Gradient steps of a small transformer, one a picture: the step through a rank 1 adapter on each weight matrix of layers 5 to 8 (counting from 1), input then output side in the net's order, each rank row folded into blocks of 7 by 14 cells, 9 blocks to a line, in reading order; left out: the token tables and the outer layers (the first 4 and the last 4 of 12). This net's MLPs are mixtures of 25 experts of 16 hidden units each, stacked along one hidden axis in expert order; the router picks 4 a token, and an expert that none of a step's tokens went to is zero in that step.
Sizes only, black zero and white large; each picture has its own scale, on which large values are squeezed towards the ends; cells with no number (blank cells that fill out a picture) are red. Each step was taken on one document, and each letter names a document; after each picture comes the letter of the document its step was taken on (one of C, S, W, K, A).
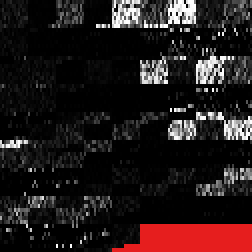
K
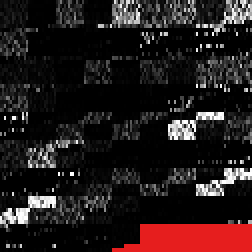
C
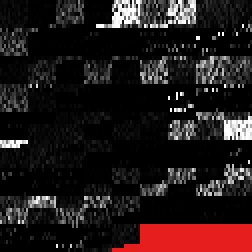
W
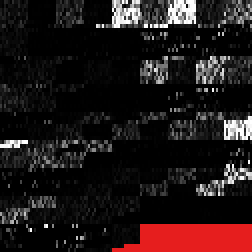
K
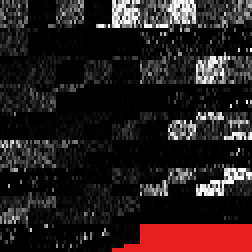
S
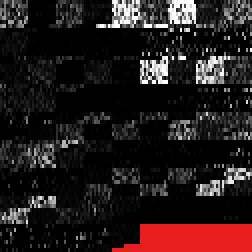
S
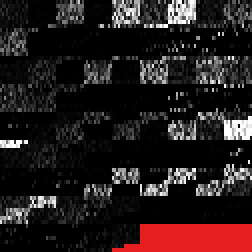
W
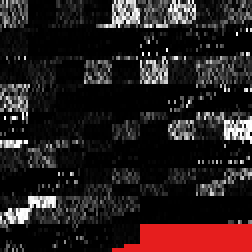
C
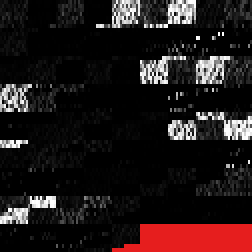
W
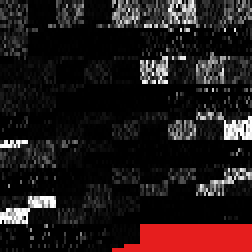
S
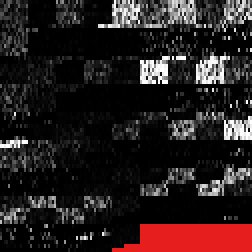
S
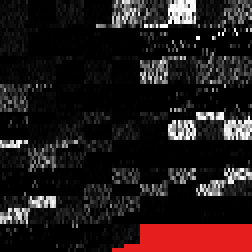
K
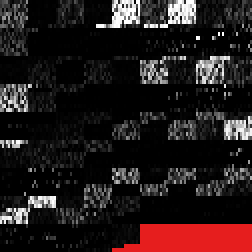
W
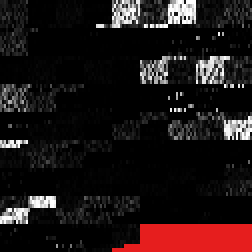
W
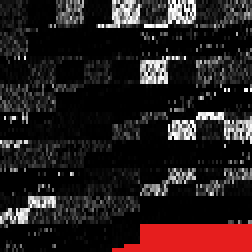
C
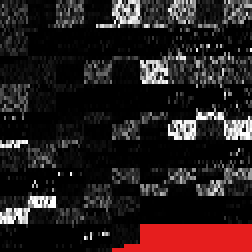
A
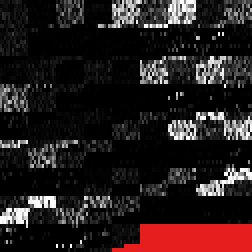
K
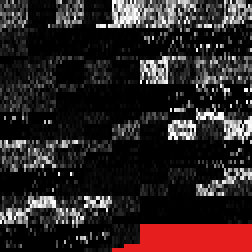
A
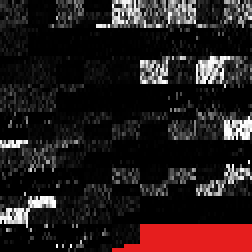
K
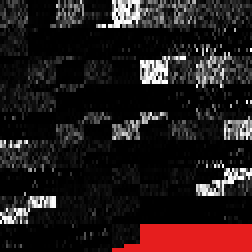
A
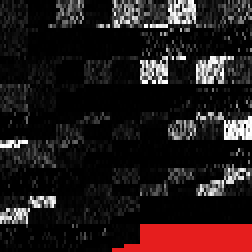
S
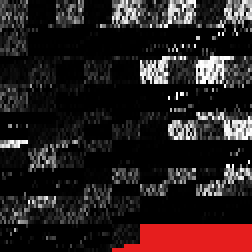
W
